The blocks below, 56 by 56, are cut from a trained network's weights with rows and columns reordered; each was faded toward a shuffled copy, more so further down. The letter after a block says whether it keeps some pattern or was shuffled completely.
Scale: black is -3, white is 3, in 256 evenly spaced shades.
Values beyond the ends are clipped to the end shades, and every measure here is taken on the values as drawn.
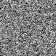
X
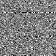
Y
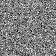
X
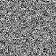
Y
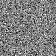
X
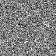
Y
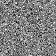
X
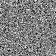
X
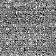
Y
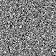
Y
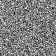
X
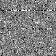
Y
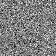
X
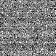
Y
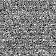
Y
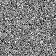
X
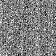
Y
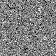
X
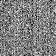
Y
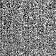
Y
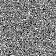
X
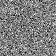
X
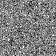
X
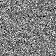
X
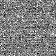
Y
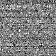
Y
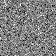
X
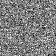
X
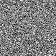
X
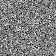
X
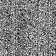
Y
